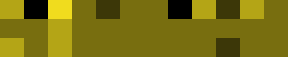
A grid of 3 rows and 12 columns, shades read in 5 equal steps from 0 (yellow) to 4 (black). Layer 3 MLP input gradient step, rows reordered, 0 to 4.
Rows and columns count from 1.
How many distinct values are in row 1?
5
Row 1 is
1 4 0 2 3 2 2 4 1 3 1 2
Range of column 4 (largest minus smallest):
0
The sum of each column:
4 8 2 6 7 6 6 8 5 8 5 6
